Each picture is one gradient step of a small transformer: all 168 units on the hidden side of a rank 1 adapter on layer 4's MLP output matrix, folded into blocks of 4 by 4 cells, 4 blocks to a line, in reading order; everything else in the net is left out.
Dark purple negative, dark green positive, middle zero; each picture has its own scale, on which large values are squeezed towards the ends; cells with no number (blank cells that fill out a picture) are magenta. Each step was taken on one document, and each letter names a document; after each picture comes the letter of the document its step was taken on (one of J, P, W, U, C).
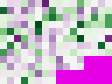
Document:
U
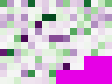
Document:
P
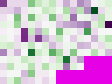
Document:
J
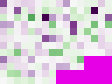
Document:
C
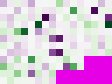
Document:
C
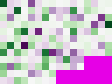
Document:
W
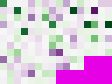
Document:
C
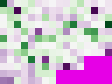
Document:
J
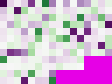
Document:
U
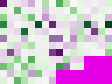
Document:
C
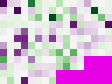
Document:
W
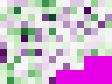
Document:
U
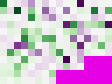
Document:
J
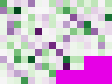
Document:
J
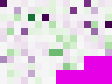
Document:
C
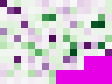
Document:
W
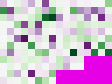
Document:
U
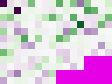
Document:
P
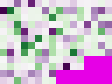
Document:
U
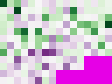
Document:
W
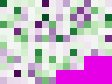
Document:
P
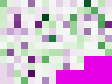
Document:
P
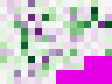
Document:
J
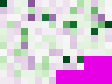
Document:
J
